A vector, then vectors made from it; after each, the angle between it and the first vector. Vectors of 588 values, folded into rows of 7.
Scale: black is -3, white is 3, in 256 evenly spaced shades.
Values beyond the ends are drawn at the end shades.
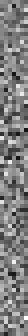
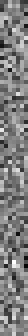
partly aligned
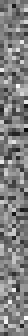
nearly parallel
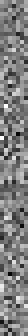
partly aligned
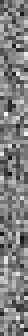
orthogonal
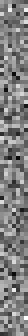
nearly parallel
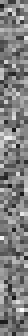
orthogonal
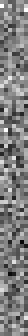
partly aligned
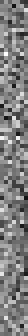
partly aligned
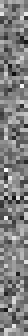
orthogonal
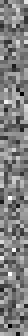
partly opposed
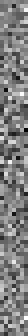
nearly parallel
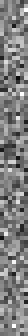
partly aligned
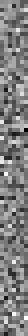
nearly parallel
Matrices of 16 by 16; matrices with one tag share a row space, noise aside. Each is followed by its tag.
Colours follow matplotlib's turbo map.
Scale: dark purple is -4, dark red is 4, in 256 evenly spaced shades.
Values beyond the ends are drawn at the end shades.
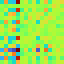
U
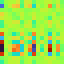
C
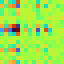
U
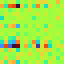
U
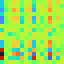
C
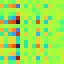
U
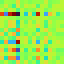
U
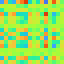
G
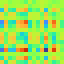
G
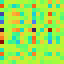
C
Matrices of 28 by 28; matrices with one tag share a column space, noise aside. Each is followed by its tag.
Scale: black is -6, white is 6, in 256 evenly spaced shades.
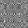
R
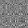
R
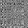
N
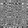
N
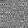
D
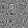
R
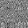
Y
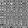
N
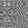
D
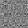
R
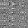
D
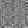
N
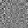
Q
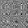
R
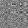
D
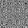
N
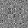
Q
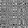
N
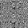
Y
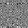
N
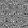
R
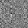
Q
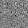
D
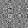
Q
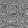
R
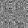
Y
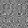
R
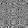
N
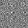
D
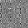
Q
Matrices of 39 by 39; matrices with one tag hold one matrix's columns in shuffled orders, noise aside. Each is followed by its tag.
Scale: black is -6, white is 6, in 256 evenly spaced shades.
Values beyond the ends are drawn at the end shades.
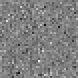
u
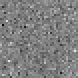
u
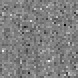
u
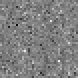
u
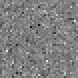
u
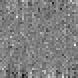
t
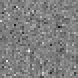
u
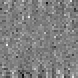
t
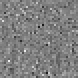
u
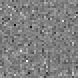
u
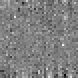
t
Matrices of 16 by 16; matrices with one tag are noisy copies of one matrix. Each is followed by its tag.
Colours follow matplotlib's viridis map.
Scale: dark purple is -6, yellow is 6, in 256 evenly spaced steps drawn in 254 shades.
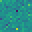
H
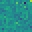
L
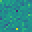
H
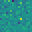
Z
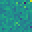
L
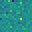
Z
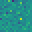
Z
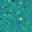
Z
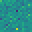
H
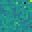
L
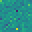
H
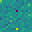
H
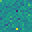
H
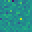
Z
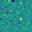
Z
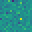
Z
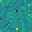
H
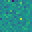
Z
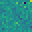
L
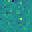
Z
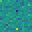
H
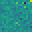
L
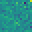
L
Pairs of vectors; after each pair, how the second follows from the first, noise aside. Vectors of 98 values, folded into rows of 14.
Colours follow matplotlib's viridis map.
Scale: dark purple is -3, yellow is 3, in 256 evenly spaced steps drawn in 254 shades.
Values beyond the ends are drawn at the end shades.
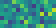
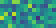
reversed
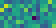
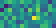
negated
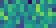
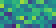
shuffled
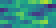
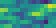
negated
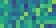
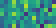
negated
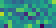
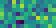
shuffled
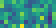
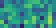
negated
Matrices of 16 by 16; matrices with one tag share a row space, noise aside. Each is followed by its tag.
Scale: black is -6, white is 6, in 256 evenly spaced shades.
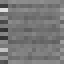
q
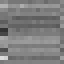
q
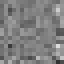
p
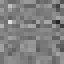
p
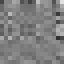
p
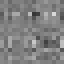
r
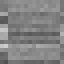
q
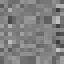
p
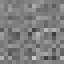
r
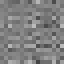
r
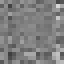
p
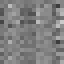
p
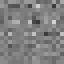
r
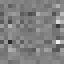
p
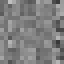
p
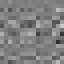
p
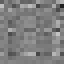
p
